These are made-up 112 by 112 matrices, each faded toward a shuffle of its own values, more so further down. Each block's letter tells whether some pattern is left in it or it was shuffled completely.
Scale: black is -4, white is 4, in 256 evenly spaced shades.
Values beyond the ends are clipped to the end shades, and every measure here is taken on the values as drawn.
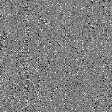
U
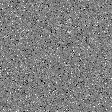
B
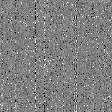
U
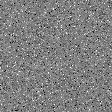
B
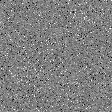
B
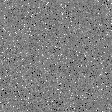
B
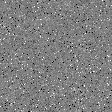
B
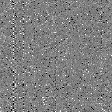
U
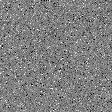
B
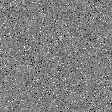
B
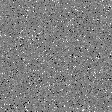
B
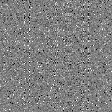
U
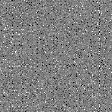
U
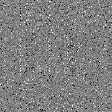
U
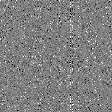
U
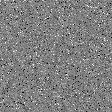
B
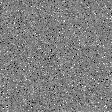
B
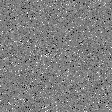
B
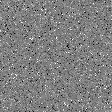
B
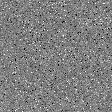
B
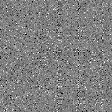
U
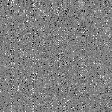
U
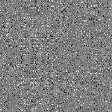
U
